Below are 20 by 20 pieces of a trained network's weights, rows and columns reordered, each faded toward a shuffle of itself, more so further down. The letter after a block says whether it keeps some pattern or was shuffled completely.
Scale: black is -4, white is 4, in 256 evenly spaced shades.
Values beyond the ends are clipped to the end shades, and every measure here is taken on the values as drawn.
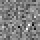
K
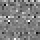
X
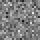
K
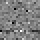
X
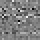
X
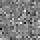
K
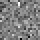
K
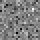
K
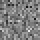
K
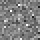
K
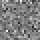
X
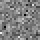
K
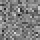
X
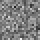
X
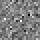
K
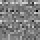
X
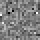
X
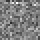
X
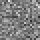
K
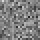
X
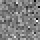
K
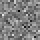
K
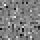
K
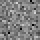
K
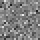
K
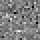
K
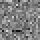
X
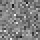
K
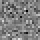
K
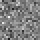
K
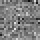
X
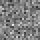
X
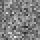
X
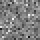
K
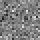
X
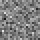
K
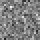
K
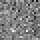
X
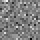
K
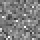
K
